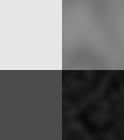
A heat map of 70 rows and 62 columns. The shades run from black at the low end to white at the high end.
It is made of 2 by 2 panels. Panel 1,1: very high, flat. Panel 1,2: middling, smooth, faint in contrast. Panel 2,1: low, flat. Panel 2,2: very low, blotchy, faint in contrast.
